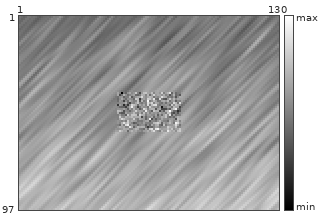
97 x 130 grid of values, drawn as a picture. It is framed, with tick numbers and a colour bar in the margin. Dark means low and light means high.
Roughest part: centre. Grain: diagonal, up to the right. Odd patch: rougher, in the centre. Odd rows or columns: none. Slope: up to the bottom.
